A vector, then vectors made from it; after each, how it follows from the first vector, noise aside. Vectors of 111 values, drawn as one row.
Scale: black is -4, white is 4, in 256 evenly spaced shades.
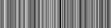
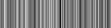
copied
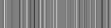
partly zeroed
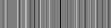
partly zeroed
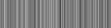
shrunk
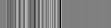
partly zeroed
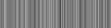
shrunk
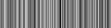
copied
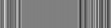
partly zeroed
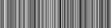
copied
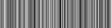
copied
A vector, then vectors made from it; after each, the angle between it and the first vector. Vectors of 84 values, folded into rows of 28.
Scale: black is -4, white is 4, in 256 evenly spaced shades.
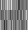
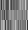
partly opposed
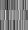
partly opposed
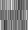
nearly parallel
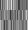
nearly parallel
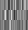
orthogonal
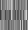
partly aligned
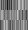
nearly opposite
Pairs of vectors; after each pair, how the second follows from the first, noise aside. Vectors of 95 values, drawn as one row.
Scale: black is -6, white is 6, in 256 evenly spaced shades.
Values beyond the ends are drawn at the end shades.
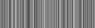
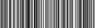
scaled up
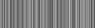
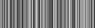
scaled up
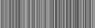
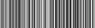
scaled up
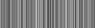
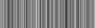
sign-scrambled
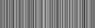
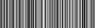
scaled up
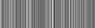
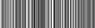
scaled up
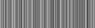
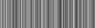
shuffled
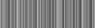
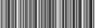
scaled up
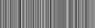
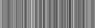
shuffled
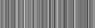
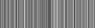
sign-scrambled
